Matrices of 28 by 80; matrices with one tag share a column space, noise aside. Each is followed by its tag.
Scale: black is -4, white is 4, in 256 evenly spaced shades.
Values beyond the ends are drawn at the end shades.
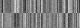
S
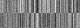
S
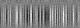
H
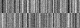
S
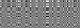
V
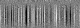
H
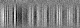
H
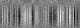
H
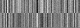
S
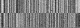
S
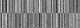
S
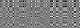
V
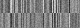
S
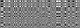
V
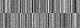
S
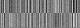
S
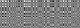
V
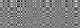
V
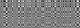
V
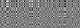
V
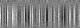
H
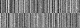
S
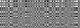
V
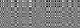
V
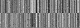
S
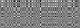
V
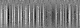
H
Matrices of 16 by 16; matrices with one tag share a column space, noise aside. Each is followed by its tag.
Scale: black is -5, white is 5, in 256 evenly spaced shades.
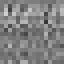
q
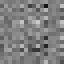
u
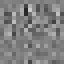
q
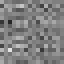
u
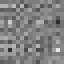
u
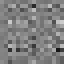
u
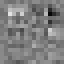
q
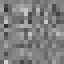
q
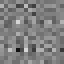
u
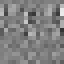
q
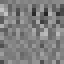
q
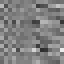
u
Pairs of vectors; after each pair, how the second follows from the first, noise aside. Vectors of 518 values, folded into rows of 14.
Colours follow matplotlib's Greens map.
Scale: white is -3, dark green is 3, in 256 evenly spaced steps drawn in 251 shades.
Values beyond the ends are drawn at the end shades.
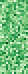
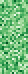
sign-scrambled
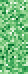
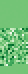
partly zeroed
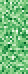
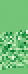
partly zeroed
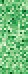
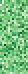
sign-scrambled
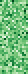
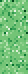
partly zeroed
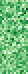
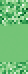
partly zeroed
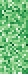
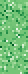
partly zeroed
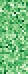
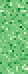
partly zeroed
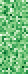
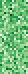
sign-scrambled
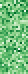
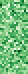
sign-scrambled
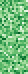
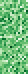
sign-scrambled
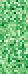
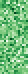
sign-scrambled
